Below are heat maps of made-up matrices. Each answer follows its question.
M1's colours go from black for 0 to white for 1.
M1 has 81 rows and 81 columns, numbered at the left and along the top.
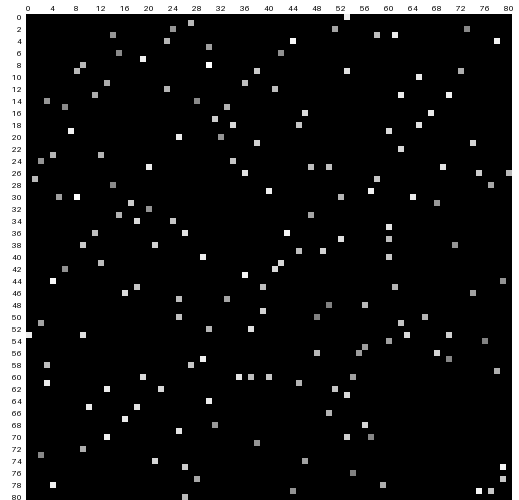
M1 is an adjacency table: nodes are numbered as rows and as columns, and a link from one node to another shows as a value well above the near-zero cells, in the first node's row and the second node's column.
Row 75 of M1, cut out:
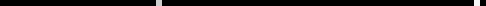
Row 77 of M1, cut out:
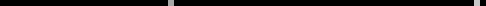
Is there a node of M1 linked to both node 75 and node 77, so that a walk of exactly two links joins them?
yes
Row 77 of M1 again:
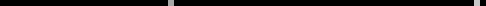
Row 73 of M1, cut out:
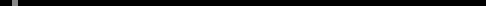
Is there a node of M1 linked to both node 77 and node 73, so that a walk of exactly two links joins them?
no
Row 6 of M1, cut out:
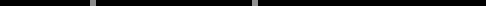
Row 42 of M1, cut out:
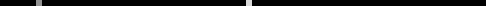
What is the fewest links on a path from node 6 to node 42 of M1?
1
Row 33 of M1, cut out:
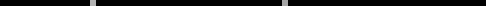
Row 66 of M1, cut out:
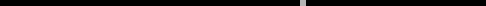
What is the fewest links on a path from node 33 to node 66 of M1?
4
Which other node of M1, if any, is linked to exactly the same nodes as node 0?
node 63
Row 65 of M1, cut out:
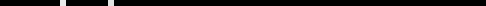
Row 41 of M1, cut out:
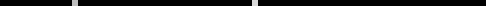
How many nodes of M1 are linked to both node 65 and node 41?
0
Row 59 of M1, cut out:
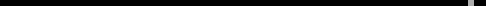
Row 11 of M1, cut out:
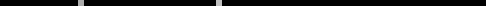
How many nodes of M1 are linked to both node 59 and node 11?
0
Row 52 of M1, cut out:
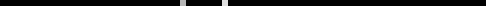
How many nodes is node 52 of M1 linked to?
2
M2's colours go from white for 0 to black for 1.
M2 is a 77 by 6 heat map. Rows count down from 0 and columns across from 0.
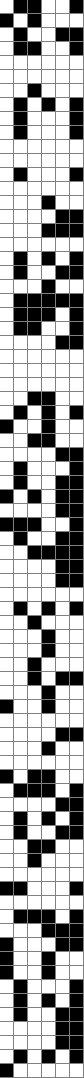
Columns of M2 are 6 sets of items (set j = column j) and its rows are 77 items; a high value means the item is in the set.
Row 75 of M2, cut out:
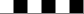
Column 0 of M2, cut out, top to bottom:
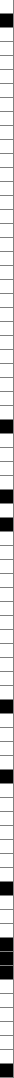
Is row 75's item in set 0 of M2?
no
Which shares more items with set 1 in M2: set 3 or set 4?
set 3
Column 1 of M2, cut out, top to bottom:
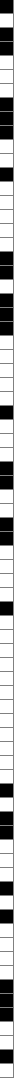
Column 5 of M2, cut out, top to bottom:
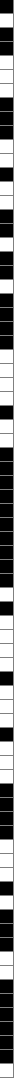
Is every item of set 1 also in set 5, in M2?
yes
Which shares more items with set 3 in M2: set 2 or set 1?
set 1
